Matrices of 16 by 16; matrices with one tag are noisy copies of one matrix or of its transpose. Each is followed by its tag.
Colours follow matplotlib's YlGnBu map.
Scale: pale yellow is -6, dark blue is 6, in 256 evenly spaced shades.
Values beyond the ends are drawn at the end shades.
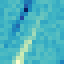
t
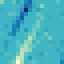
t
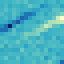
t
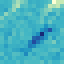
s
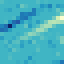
t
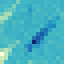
s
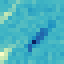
s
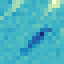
s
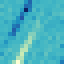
t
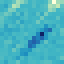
s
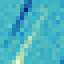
t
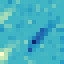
s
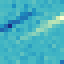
t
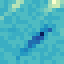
s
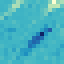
s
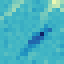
s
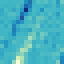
t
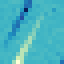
t
